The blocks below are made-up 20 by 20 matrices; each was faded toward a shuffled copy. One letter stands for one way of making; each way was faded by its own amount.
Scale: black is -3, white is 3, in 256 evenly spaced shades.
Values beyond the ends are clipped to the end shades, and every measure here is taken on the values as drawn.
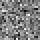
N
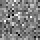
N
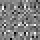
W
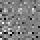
W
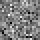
N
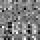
W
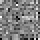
W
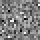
N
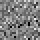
N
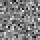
N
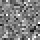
N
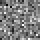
N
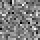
N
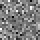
N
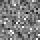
N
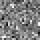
N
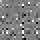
W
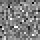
N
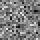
N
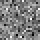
N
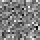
N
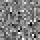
N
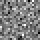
N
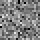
N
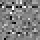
W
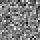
N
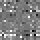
W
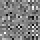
W
